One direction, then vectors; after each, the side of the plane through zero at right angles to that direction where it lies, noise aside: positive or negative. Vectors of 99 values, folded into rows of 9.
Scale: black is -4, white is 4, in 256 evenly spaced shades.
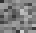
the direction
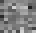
positive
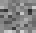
positive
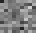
positive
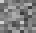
negative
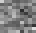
negative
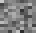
negative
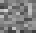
negative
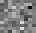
negative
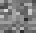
negative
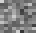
negative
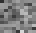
positive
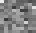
negative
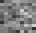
positive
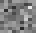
positive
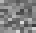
negative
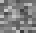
negative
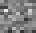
negative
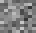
negative
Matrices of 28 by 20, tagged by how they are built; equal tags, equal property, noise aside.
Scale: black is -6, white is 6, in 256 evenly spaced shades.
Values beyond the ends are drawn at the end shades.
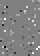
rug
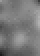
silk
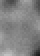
silk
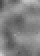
silk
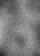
silk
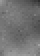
silk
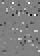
rug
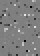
rug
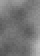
silk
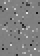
rug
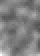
silk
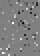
rug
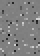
rug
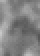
silk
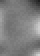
silk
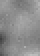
silk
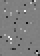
rug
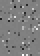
rug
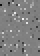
rug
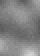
silk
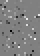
rug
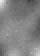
silk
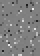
rug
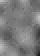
silk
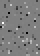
rug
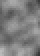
silk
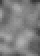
silk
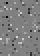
rug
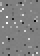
rug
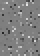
rug
